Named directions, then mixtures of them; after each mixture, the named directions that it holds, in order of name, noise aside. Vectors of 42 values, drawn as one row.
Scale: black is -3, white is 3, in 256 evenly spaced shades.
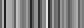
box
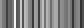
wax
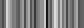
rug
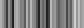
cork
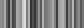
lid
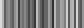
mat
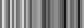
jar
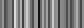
box, cork, wax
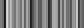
box, rug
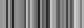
cork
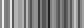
box, cork, jar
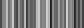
cork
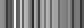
wax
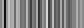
box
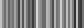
cork, mat, wax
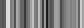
lid, rug, wax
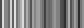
jar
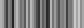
cork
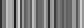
box, mat, wax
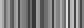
mat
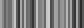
cork, mat, wax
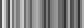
jar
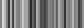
jar, lid, mat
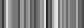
rug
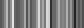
cork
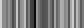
lid, mat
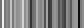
box, jar
